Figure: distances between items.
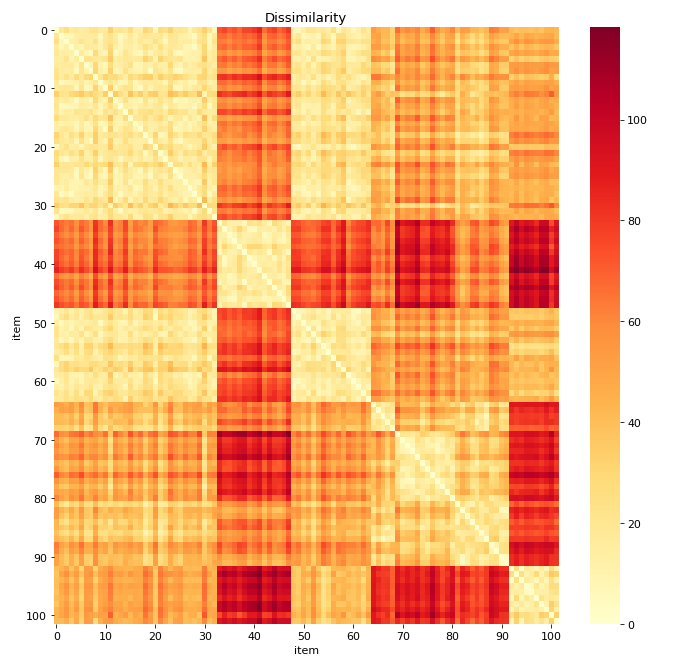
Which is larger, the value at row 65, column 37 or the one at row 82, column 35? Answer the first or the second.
the first
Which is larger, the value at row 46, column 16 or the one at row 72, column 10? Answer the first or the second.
the first
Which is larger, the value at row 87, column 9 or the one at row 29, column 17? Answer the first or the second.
the first
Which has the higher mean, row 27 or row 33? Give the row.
33
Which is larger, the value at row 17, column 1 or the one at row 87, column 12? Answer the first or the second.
the second
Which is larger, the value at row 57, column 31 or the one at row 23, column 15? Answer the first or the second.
the first
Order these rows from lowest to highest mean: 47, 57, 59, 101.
59, 57, 101, 47
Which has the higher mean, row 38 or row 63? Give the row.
38
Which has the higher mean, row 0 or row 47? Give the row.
47
